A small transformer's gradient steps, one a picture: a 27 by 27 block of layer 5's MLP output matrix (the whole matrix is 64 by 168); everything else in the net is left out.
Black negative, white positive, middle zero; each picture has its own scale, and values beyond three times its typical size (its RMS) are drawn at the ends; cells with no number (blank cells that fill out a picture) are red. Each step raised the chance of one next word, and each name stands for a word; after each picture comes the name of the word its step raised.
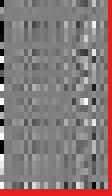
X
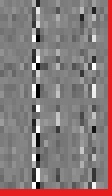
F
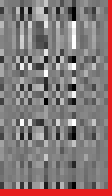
X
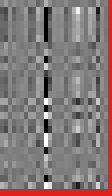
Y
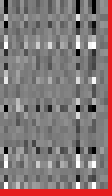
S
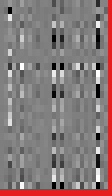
F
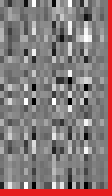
X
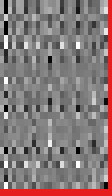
S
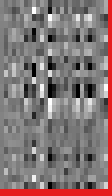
F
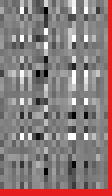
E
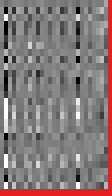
E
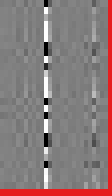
Y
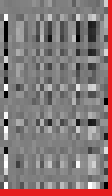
X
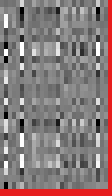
Y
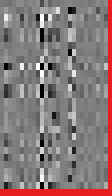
F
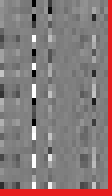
F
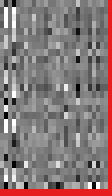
Y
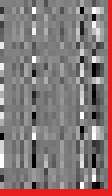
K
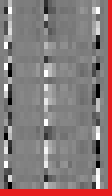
K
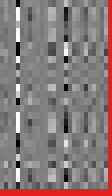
Y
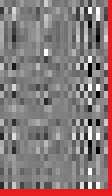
X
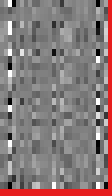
X
